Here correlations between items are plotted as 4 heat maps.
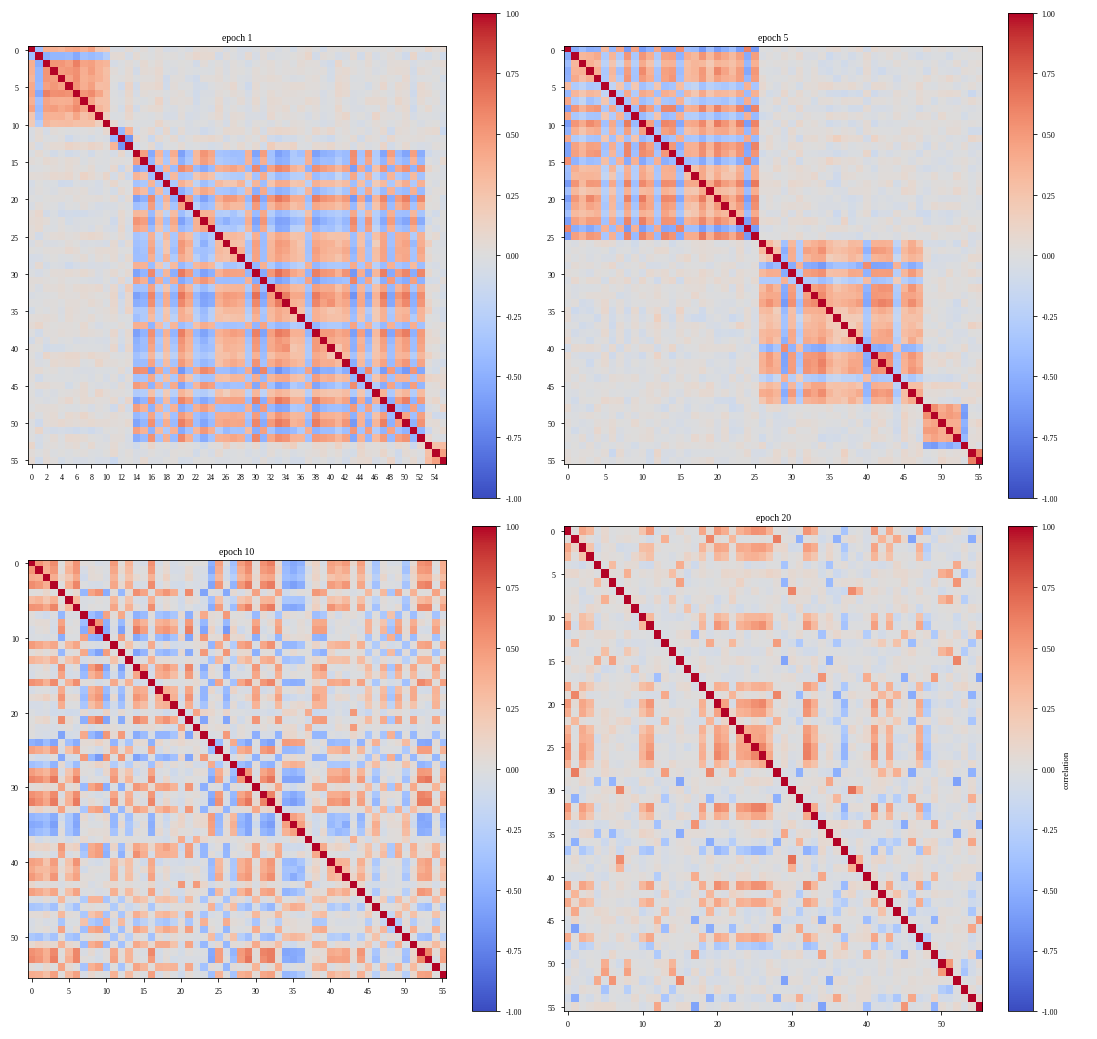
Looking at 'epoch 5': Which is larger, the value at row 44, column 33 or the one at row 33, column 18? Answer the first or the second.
the second
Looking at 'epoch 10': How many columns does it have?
56
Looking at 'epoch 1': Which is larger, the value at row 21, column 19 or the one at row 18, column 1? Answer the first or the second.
the second
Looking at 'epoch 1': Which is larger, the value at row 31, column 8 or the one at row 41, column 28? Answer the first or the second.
the second
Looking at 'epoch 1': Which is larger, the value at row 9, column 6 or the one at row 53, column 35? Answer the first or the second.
the first
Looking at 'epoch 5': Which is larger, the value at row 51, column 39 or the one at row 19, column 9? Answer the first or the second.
the first
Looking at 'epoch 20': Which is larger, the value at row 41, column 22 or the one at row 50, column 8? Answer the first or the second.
the second
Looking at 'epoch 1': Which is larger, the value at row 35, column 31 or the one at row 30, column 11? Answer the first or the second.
the second
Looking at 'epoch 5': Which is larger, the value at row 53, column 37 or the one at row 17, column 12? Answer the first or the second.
the first
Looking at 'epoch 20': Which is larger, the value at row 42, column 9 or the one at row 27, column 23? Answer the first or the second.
the second
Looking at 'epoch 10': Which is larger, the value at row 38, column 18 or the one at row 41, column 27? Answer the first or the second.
the first
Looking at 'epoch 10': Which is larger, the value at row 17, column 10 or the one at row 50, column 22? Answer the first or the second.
the second
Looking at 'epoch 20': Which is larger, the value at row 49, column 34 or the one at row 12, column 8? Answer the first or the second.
the first
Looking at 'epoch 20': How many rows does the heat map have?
56
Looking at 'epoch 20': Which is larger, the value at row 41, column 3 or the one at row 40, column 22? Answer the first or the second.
the first
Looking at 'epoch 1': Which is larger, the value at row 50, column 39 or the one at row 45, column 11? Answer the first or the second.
the first
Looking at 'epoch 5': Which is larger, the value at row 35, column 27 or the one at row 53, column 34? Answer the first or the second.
the first
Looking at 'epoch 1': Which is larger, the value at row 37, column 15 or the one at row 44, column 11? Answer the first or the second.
the first
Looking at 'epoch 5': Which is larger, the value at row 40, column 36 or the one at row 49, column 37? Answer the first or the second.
the second
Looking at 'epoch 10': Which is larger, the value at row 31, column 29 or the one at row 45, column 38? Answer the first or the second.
the first
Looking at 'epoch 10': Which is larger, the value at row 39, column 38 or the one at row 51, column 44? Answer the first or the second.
the first
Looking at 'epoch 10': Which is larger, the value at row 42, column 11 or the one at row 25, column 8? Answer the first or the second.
the first
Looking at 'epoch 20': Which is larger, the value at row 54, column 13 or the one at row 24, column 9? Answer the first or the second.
the second
